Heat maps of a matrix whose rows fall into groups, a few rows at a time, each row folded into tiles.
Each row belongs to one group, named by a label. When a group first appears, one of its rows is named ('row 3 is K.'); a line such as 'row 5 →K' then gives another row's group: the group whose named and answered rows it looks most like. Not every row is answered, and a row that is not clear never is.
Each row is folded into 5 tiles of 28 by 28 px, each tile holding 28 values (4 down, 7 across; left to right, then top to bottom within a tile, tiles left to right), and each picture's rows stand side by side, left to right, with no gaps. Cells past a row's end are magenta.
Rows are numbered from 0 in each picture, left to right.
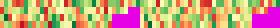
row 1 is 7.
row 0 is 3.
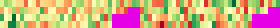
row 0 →7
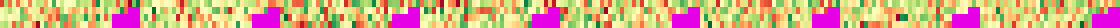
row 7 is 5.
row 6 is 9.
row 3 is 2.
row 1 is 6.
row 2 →3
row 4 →6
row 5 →7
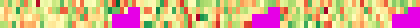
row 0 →5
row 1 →9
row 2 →6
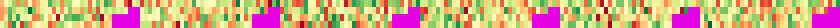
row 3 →6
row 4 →6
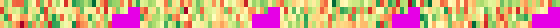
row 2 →6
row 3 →3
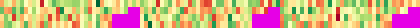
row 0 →9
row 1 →7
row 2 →9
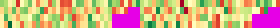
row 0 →7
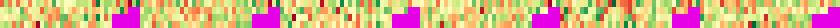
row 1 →2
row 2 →9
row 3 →5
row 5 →3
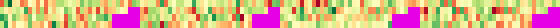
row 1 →5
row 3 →5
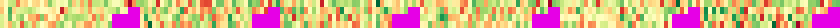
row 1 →7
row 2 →9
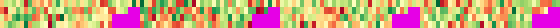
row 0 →6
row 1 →9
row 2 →9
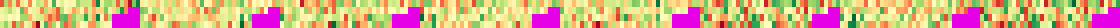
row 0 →2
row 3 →3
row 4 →9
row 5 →3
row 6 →7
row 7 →3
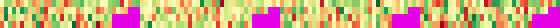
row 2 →9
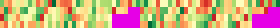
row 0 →7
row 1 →7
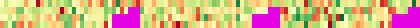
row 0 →9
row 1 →9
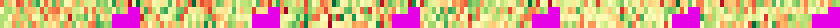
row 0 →2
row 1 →7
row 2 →6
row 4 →9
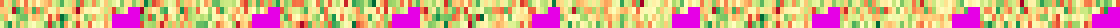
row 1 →3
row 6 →5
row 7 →9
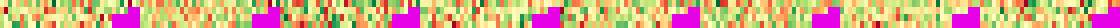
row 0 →5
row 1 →2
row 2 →3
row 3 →9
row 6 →9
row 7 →6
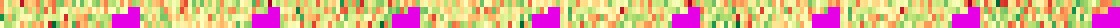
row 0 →3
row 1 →6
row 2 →5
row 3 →2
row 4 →5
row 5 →6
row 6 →5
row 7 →7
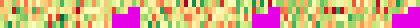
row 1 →2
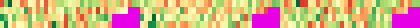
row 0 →3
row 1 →7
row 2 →7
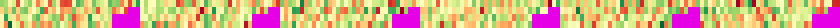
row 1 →9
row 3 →5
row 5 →9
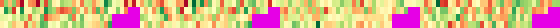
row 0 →2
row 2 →5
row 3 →7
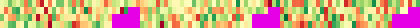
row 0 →6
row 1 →5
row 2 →3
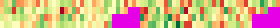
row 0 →2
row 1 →6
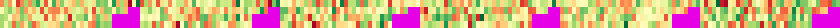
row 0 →2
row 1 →2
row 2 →9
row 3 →6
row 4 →7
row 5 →7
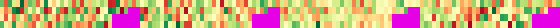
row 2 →5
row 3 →2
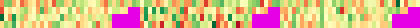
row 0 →3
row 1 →3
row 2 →5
